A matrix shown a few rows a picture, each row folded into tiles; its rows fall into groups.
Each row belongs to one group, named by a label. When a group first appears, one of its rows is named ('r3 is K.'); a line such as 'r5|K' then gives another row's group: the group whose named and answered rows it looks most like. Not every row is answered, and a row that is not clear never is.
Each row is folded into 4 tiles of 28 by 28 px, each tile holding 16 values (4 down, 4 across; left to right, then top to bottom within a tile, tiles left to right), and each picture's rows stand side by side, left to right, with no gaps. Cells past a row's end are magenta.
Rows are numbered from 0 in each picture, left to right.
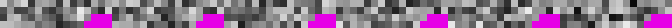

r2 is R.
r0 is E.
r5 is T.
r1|E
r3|E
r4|E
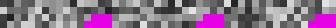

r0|T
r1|E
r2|R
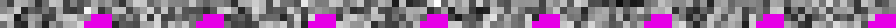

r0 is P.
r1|T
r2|T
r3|E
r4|R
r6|R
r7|T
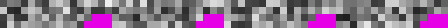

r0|T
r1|R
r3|T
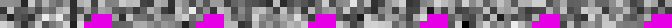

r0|R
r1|E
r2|P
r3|R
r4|T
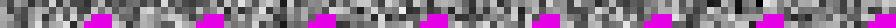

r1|P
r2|E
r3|T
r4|R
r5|P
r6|P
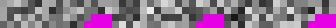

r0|E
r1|T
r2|T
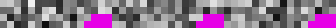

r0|R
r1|R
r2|E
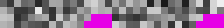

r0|P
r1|R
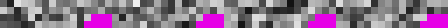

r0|T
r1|E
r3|R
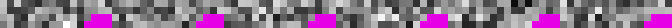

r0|P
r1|E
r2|T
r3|R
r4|P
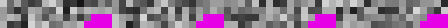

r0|P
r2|R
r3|E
